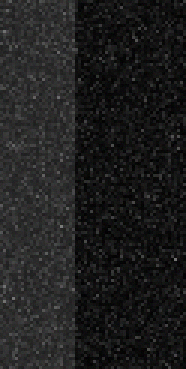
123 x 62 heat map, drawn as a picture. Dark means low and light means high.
On average the colour sits 10% of the way up the scale. The left part is higher, up to a seam about 40% of the way across. No regular stripes run through it.
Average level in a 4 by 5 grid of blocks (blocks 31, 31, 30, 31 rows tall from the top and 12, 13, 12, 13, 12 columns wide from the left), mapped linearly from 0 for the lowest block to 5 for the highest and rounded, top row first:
55000 / 55000 / 55000 / 55000
